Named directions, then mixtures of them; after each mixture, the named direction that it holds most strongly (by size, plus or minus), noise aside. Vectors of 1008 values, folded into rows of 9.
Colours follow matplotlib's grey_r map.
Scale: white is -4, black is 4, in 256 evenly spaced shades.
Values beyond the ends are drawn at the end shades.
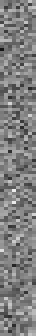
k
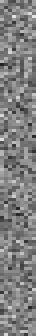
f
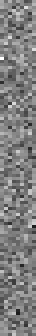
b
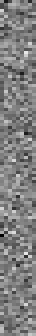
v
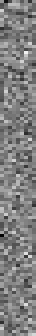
v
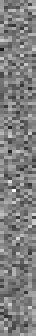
k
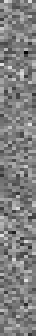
v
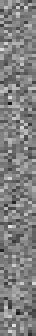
k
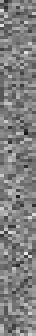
v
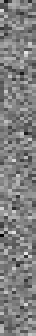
v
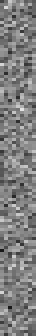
f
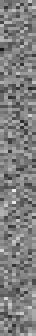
k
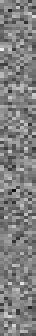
k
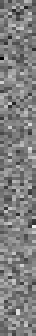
b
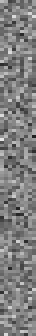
f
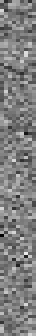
v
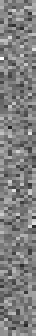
b
